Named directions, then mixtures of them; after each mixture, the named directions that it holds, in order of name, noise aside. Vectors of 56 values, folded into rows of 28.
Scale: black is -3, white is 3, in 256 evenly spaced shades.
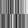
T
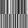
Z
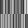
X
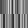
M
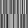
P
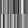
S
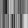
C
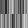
C, X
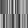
M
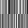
Z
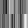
C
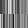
M, Z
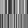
M, Z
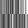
T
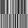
Z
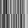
C, P, T
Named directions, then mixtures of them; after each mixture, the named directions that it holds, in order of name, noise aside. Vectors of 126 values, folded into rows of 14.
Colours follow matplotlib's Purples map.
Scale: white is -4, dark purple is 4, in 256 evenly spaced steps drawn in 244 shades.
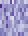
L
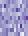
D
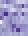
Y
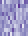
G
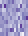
D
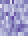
L, Y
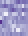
Y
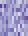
D, L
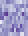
D, Y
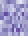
D, Y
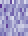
L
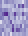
G, Y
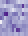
Y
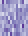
G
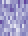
G, Y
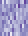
G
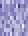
G, L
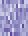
G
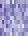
G, L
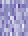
G, L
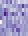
L, Y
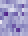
Y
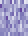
G, L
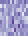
D, L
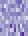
D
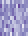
G, L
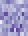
D, Y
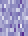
D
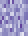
D, L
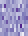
D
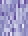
G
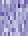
G
